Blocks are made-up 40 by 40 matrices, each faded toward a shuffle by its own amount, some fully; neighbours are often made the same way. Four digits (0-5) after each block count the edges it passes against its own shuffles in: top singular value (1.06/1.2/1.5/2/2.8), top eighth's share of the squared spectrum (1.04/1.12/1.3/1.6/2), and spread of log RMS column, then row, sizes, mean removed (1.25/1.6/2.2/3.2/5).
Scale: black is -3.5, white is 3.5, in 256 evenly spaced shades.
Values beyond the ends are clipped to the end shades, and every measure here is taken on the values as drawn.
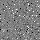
1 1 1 0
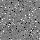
0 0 0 0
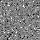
2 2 0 1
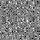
3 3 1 1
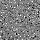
0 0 0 1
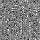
3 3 1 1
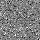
1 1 0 0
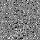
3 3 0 1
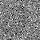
2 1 0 0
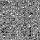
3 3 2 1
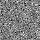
0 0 0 0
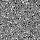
0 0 0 0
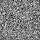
1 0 0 0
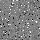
0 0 0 0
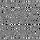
4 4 2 2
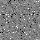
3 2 0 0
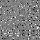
3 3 1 1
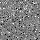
0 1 0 0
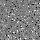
1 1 0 0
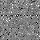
3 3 0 1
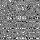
3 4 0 2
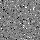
0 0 0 0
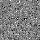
2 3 0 1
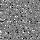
2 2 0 1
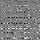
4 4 2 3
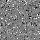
2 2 0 0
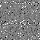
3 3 0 1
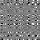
4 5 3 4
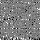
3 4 1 2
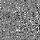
3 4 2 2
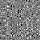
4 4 2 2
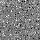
1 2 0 0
